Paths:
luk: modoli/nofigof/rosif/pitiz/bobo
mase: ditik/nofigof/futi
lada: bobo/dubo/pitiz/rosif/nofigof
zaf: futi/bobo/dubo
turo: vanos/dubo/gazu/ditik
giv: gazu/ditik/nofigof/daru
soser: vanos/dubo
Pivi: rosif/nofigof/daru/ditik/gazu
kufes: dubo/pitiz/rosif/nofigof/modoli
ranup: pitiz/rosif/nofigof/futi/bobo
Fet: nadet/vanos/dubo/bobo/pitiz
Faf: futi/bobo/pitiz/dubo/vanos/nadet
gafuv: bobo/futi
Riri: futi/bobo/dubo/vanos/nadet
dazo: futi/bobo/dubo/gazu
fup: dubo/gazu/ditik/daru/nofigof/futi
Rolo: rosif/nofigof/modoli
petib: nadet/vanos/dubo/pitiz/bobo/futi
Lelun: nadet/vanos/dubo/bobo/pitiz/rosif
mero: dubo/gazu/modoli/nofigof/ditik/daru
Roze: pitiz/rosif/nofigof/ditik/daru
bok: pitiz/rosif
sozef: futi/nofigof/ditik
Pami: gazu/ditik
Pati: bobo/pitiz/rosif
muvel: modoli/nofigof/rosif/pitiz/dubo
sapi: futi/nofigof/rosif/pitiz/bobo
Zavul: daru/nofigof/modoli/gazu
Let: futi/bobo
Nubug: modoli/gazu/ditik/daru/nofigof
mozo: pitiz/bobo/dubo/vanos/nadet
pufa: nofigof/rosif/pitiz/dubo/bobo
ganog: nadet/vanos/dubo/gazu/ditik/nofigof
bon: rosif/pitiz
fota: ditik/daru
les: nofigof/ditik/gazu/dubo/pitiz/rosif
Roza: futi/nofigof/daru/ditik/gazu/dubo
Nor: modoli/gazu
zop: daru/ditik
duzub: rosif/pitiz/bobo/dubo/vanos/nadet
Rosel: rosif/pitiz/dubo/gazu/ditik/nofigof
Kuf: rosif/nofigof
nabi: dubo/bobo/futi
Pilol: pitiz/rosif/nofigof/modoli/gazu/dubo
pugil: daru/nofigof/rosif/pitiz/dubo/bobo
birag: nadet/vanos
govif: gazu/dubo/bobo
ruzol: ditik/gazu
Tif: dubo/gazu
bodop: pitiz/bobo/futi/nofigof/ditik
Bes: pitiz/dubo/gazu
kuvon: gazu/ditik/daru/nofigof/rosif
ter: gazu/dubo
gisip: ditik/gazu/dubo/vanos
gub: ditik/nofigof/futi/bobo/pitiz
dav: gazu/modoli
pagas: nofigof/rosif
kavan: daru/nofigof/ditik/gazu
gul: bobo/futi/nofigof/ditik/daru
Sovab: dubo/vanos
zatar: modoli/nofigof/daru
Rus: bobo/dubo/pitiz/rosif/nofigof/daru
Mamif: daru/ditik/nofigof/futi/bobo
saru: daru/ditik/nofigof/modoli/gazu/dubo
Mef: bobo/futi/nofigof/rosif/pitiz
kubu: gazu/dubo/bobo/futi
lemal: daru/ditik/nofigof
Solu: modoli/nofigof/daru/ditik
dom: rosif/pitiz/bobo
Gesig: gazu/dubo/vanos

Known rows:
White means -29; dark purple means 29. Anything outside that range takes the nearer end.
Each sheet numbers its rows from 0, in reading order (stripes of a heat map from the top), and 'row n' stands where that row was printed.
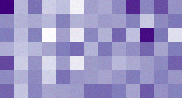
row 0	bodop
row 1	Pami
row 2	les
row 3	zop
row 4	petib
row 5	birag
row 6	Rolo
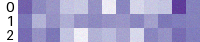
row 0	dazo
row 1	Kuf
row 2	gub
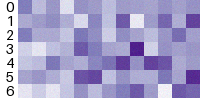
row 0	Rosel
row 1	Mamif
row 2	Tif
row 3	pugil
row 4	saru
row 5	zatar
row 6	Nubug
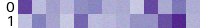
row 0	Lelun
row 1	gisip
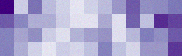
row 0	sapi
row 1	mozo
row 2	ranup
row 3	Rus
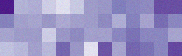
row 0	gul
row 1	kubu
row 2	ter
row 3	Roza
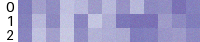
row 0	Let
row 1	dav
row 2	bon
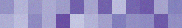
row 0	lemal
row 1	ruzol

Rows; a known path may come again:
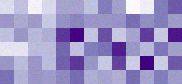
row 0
fup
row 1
ter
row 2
Solu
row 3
Zavul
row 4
muvel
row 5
Fet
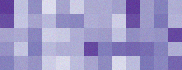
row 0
dom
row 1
Lelun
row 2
mase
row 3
Pilol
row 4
ranup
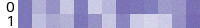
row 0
dav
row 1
turo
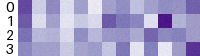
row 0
petib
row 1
kufes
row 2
bok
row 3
giv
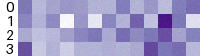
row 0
nabi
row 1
les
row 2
zop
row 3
Pati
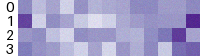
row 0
bon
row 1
Mef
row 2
Gesig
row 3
zaf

